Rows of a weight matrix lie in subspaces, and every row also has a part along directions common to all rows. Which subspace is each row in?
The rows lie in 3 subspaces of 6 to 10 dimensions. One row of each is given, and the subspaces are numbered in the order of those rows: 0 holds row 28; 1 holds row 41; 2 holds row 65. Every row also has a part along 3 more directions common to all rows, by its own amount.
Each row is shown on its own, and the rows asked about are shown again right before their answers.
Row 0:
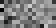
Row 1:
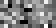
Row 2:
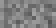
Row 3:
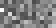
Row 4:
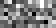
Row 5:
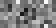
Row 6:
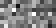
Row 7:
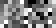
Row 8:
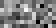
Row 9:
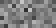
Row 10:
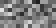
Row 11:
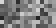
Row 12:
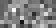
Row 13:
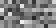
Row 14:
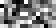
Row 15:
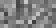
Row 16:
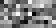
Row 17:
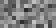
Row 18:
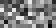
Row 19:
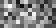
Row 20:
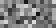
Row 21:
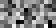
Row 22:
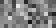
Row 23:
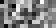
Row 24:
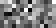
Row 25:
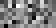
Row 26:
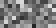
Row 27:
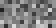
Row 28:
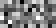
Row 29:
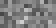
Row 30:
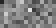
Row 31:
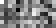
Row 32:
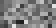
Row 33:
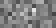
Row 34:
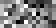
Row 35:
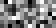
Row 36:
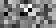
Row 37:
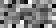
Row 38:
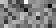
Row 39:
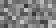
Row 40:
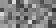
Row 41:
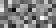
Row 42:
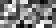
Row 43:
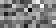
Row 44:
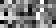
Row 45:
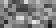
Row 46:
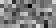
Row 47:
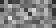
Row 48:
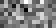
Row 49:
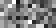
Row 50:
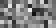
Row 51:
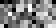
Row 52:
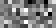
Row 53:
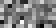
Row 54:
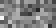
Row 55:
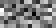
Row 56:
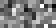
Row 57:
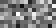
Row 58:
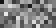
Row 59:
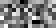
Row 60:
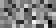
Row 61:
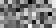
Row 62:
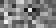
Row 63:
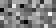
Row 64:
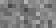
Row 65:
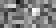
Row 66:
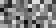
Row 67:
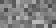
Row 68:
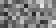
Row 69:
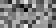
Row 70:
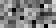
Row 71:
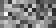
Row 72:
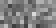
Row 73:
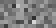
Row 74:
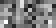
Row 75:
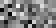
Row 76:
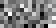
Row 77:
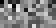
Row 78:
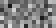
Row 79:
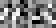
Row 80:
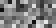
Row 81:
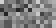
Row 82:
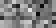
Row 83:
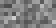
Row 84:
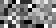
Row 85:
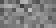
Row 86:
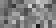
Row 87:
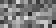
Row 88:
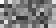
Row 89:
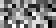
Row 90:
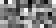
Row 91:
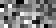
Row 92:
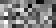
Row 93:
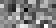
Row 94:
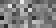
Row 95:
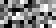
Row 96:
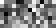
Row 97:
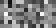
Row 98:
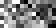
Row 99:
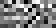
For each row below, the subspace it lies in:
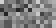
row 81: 1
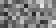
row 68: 0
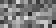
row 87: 0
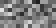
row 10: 2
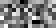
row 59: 0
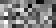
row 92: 1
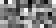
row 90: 1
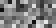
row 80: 1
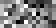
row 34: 0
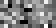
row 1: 0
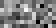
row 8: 1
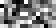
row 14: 2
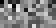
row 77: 2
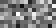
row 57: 1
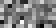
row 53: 1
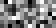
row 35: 1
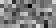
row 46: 2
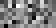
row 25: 0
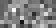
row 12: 1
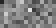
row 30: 1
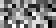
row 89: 0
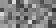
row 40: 0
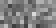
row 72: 1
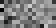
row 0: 2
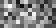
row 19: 2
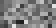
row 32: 1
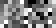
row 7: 1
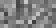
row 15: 0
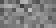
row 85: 2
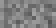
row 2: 0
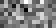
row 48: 2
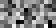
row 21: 0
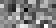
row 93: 1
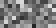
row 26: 2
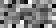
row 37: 1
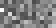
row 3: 2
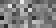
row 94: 0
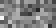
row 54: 0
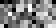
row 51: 2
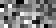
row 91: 2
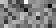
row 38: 2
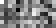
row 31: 0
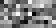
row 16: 0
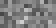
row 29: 0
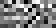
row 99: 2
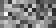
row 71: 2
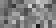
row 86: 2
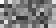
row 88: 2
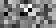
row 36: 2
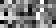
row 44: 0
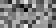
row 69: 1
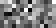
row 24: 2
